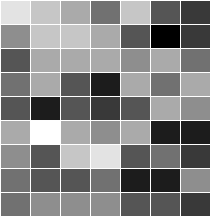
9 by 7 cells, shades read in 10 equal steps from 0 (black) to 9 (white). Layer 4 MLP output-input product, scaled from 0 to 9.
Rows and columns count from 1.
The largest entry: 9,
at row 6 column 2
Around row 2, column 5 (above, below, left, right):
7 5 6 0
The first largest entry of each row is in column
1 2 2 2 6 2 4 7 2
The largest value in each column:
8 9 7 8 7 6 6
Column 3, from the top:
6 7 6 3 3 6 7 3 5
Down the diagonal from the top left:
8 7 6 1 3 1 2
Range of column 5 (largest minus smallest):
6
